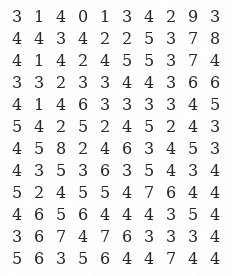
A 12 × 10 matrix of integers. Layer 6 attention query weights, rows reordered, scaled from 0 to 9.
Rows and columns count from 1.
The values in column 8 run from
2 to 7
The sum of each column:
48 42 51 45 47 48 52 43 61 52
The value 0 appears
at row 1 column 4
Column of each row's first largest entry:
9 10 9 9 4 1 3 5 7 2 3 8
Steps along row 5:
down up up down same same same up up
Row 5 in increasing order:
1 3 3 3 3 4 4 4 5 6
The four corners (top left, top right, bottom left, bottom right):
3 3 5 4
